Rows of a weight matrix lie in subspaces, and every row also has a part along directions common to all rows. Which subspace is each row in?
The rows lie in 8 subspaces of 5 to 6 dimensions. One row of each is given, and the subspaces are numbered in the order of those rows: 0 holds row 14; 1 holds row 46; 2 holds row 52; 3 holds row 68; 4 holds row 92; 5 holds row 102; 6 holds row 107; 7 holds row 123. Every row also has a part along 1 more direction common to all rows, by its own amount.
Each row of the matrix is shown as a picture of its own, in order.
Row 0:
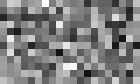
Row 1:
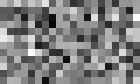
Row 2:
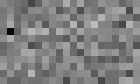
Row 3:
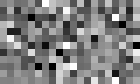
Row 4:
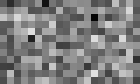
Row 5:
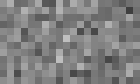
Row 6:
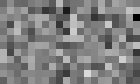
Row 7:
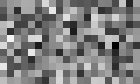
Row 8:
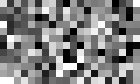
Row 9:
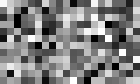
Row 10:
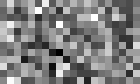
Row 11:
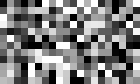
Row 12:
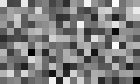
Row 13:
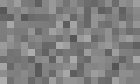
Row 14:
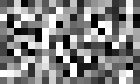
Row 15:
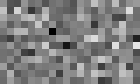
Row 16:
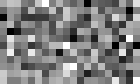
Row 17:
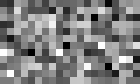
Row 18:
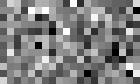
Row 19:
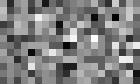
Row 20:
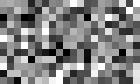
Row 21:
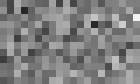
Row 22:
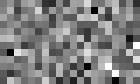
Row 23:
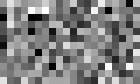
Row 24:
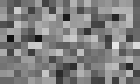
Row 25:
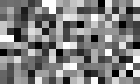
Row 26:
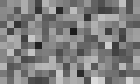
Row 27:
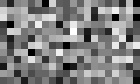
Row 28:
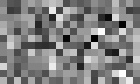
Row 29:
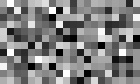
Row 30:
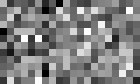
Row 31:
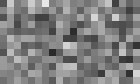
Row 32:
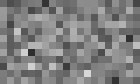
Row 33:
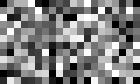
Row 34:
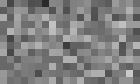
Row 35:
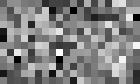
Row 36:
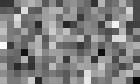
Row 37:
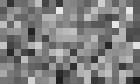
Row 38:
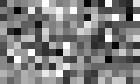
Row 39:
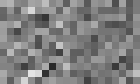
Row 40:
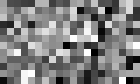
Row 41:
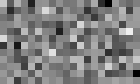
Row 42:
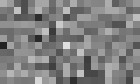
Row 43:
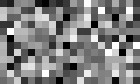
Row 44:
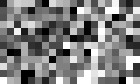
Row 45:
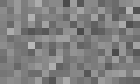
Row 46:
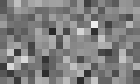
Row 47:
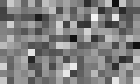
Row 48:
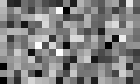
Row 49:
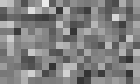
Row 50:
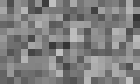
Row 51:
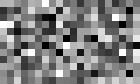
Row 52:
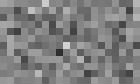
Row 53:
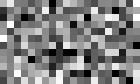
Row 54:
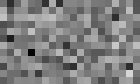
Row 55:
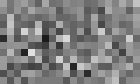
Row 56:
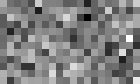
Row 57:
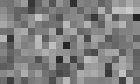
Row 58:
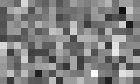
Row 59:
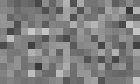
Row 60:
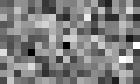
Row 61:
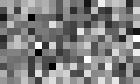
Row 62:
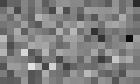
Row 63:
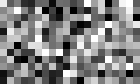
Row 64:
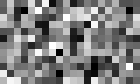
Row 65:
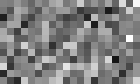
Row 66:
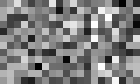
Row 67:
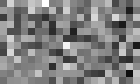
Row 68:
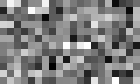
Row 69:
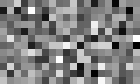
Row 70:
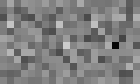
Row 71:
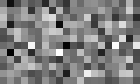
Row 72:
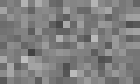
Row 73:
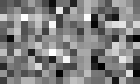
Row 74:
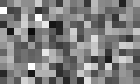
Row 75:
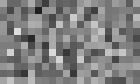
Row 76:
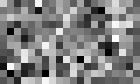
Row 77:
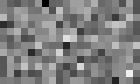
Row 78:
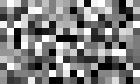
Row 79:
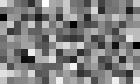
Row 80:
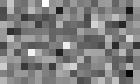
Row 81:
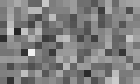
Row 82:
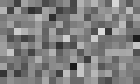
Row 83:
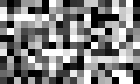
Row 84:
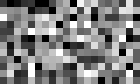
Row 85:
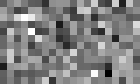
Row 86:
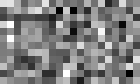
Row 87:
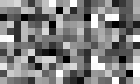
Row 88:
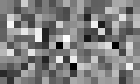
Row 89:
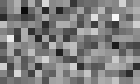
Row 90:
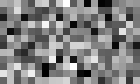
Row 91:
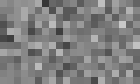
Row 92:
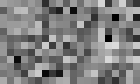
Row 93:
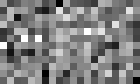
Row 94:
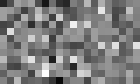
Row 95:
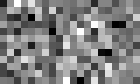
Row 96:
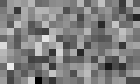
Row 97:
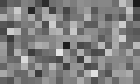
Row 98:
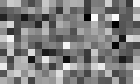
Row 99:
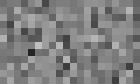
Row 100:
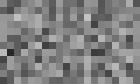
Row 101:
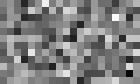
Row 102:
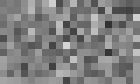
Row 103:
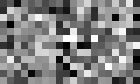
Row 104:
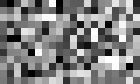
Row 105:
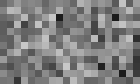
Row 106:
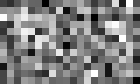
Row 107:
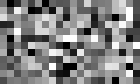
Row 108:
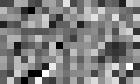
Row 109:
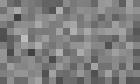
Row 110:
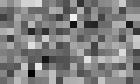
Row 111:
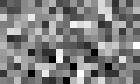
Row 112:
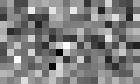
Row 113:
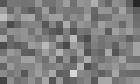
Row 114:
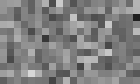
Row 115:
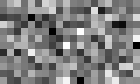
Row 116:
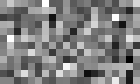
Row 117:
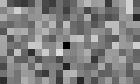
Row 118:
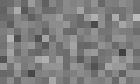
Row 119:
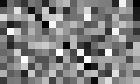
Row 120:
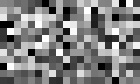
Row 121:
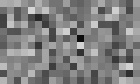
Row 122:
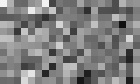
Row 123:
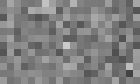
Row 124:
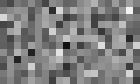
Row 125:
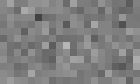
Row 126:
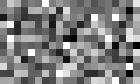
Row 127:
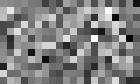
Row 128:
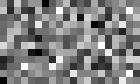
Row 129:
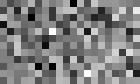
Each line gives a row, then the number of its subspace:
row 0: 1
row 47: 2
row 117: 4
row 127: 3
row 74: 2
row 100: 3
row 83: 3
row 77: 5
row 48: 4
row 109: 6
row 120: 6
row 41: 2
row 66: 3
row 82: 0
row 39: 4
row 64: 3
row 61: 7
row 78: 6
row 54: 5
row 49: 4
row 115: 1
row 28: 3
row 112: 4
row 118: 5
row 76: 1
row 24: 6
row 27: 3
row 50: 3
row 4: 6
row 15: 0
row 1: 7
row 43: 1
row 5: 5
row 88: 0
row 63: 4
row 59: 7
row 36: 6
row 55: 0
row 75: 0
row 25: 7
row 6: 5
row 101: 4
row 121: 7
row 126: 4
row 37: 6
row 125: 5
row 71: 0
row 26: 6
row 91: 7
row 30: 6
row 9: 6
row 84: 7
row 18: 7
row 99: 0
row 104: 5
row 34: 2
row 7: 6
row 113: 2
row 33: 1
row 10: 1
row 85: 6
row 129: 7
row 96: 6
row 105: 3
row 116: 4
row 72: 2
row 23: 7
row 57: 5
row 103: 5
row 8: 0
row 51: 3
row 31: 2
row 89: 5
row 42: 6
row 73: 3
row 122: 4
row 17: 1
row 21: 5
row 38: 4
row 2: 7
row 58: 2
